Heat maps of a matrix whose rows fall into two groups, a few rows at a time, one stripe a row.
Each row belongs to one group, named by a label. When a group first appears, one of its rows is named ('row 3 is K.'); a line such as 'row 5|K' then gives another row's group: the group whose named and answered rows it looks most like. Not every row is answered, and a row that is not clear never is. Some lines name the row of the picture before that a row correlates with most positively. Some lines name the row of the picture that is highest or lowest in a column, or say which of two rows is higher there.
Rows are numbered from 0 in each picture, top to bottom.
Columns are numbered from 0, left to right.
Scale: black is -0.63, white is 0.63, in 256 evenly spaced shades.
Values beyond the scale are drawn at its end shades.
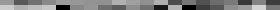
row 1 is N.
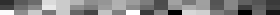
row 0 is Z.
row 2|Z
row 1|Z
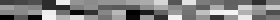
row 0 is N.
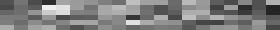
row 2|Z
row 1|Z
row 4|N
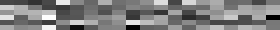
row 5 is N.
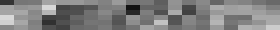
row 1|N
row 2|N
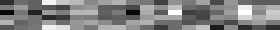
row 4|N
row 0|Z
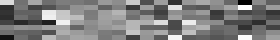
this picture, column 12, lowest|0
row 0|Z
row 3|Z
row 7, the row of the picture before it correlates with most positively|2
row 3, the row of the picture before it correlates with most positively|0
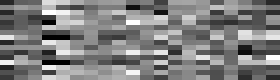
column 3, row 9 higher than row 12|Yes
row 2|Z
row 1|N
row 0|Z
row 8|Z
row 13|Z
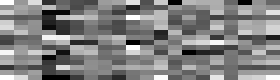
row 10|N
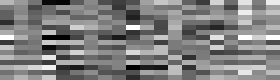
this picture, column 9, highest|5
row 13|N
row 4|Z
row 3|N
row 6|N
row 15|N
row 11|N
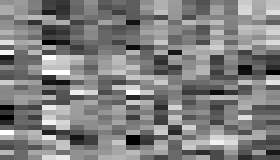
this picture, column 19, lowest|14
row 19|N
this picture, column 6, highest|18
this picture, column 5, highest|18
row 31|Z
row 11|Z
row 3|N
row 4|N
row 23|Z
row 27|N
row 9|N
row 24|Z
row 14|Z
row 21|Z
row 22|Z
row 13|Z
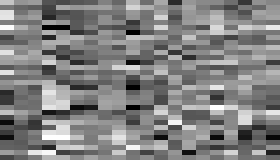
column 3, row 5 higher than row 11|No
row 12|N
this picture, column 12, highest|24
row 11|N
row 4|N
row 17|N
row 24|Z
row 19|Z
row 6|N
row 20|Z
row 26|Z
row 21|N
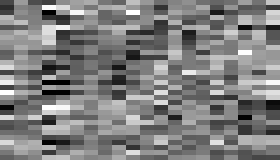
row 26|Z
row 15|N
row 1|Z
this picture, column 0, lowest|21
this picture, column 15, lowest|2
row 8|N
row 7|N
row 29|N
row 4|N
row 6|N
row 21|Z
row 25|Z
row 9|N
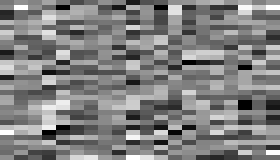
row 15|Z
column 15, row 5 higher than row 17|No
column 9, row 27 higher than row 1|Yes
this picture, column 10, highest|31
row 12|N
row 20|Z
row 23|N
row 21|Z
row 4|N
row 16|N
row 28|N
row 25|N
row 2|Z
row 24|Z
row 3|Z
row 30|N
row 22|N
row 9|N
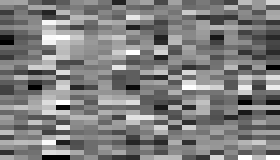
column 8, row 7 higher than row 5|Yes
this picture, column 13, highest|17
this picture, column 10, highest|23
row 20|Z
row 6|Z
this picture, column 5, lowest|17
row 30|Z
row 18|Z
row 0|N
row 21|N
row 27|Z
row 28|N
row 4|Z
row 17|N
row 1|N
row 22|Z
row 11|Z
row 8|Z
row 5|N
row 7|Z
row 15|N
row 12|N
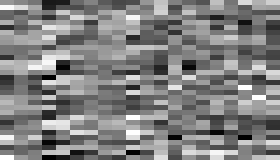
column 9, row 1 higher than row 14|Yes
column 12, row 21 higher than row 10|Yes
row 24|Z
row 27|Z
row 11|Z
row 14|N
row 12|N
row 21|N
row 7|N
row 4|Z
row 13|N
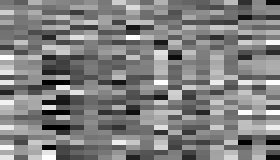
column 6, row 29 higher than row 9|No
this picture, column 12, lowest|11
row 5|N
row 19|N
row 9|Z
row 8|N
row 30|N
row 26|N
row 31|N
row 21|N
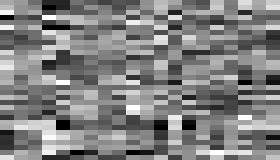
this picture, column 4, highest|16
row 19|N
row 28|Z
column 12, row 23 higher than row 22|Yes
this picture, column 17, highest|23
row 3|Z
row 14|Z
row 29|Z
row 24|N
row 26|Z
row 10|N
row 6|Z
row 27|Z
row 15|N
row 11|N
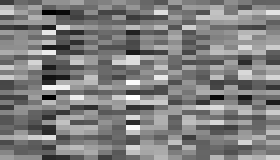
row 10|N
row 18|N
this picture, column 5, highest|19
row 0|Z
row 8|N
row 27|N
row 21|N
